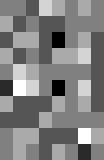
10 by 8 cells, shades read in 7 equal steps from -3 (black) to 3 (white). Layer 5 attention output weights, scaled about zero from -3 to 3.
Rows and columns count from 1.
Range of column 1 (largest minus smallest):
3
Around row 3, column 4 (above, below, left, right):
-1 -1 1 -3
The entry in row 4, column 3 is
0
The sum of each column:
-1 4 2 -3 -4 0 8 -4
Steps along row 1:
same down up down down up down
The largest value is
3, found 2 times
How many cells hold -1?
23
